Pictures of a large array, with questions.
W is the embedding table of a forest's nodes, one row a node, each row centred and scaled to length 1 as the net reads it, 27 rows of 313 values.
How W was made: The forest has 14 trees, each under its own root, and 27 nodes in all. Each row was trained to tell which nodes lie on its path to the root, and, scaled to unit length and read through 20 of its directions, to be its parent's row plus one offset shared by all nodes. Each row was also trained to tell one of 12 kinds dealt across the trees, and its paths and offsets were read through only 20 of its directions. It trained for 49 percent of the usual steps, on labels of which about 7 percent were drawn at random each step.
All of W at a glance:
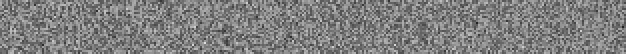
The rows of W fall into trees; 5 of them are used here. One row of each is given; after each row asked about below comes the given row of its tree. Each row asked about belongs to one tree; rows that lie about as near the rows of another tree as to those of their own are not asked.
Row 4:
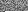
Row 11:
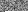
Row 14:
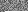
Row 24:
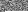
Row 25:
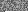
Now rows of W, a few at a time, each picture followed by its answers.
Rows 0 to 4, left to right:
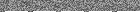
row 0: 11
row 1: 11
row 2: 24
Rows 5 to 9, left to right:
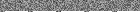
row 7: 11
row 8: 25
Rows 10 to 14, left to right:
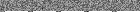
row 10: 24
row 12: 11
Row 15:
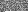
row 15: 25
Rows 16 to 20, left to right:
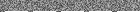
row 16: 14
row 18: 4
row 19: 14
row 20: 4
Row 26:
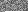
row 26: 25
